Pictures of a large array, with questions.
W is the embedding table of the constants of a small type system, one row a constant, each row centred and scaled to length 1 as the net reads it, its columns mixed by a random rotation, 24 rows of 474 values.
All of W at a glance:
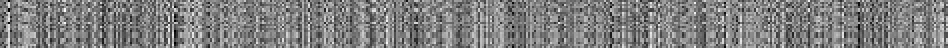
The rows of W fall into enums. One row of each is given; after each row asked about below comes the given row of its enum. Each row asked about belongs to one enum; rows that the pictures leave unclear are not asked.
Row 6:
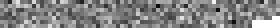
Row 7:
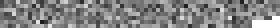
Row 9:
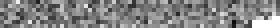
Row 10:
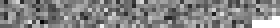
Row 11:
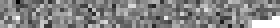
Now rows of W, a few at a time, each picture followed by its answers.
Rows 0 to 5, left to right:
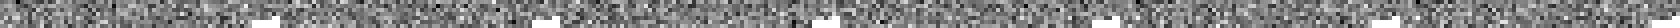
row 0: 11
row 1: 6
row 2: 9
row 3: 7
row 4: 11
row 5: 11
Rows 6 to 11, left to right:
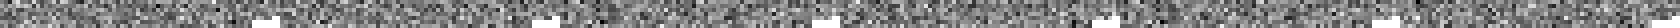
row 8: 10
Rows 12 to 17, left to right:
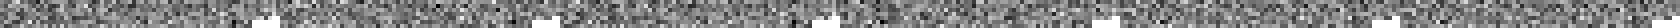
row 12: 9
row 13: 6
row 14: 9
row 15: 10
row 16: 7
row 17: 7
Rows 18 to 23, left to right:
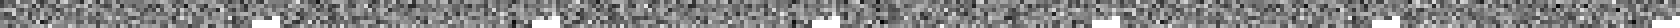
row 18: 7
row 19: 9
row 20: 9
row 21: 10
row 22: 7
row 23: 6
